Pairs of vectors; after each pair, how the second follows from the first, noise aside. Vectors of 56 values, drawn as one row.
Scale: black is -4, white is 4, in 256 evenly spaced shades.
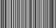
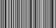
copied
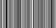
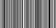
reversed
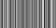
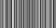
reversed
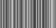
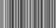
reversed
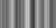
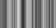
reversed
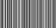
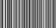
copied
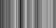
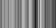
reversed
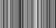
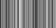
reversed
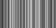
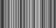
copied
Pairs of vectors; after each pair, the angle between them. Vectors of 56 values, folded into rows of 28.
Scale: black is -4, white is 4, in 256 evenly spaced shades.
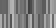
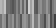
partly opposed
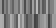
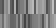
orthogonal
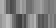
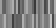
orthogonal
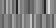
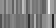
partly aligned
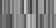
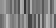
partly opposed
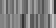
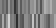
orthogonal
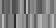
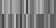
nearly opposite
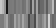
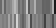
orthogonal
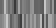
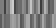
orthogonal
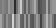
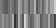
partly aligned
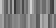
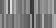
partly opposed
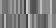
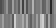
partly opposed
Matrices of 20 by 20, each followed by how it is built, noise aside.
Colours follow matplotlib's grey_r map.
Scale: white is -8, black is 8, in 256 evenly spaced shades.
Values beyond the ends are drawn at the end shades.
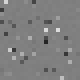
sparse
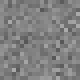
noise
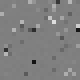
sparse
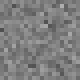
noise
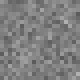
noise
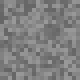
noise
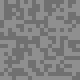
noise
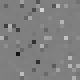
sparse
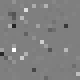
sparse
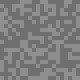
noise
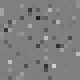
sparse
